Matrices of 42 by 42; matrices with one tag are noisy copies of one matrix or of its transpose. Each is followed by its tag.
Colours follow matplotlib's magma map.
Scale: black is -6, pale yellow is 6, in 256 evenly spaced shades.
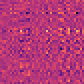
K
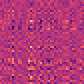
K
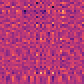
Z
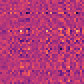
K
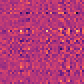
K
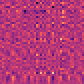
Z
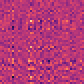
K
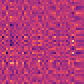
Z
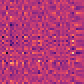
Z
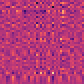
Z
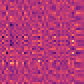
Z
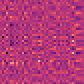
Z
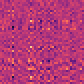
K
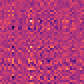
K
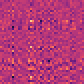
K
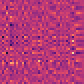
Z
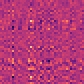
K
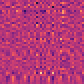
Z
